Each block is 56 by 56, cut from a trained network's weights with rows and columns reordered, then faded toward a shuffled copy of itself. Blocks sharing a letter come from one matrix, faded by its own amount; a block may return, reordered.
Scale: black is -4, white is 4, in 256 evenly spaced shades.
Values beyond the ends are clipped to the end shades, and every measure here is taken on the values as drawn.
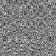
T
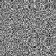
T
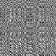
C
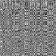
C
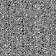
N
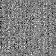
N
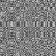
C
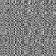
C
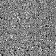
N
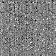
N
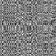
C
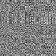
T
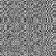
C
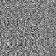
T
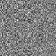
T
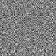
T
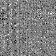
N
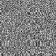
T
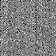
N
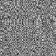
T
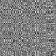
C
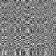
C
